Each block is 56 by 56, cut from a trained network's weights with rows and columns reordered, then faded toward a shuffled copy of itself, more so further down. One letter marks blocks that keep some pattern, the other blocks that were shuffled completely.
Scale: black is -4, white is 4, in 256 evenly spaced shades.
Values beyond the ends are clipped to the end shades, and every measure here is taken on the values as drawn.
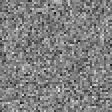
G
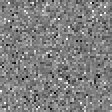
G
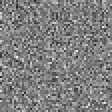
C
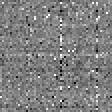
C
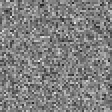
G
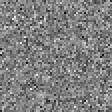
G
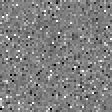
G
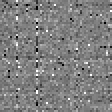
C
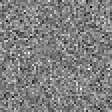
G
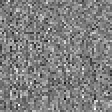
C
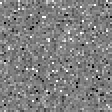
G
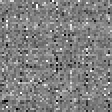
C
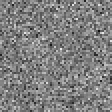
G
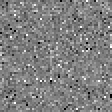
G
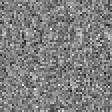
C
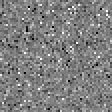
G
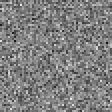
G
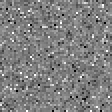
G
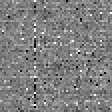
C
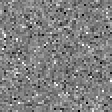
G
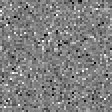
G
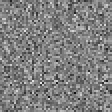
C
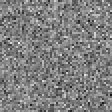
G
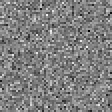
G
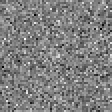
G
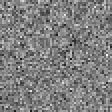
C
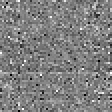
C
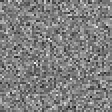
G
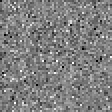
G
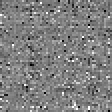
C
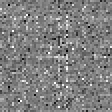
C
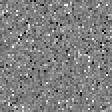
G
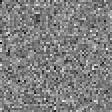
C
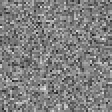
G
